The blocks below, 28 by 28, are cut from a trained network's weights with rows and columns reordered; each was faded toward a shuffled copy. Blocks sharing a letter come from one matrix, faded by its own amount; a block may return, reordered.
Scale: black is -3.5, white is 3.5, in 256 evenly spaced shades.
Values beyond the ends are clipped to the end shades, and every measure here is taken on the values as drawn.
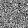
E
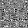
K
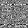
K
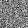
E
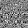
K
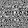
K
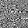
K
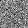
E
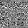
K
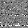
K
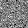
E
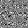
K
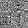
K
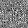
K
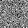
E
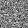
E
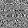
K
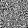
E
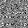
K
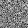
E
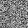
E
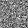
E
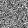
E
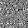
K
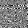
K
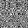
K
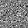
K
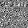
K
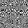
K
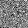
E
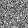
E
